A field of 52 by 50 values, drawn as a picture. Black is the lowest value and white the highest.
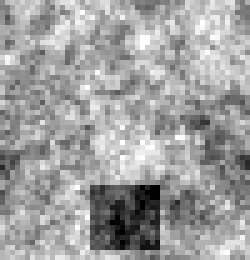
The bottom middle is the ninth with the lowest average. The texture is blotchy. An odd patch, lower than its surroundings, sits in the bottom middle.
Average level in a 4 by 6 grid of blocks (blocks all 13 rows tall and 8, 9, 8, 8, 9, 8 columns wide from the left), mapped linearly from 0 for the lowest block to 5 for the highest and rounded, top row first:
4 5 4 5 5 5 | 3 4 5 4 4 4 | 3 4 4 4 4 2 | 4 5 1 0 3 4
